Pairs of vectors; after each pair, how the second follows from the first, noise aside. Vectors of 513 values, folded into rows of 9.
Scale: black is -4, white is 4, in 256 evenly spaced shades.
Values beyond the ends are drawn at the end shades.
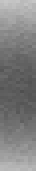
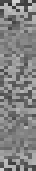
sign-scrambled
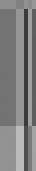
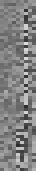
sign-scrambled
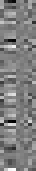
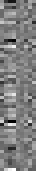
copied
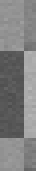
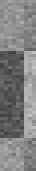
copied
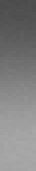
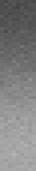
copied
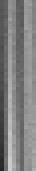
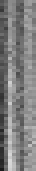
copied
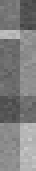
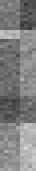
copied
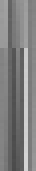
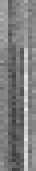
copied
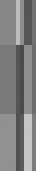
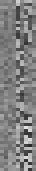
sign-scrambled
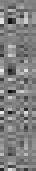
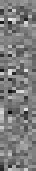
sign-scrambled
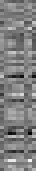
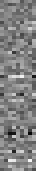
sign-scrambled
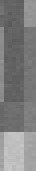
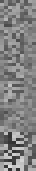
sign-scrambled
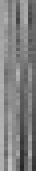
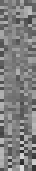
sign-scrambled
